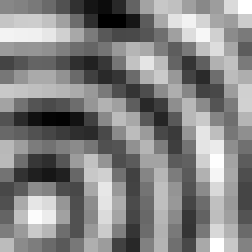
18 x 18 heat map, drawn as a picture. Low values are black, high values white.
Rings: centred on the bottom left. Ninth with the highest average: top right. Mirror symmetry: none.
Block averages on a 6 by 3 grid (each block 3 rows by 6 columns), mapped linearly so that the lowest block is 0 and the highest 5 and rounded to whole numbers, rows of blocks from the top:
4 0 5
2 2 2
1 1 3
1 2 3
1 3 3
3 3 3
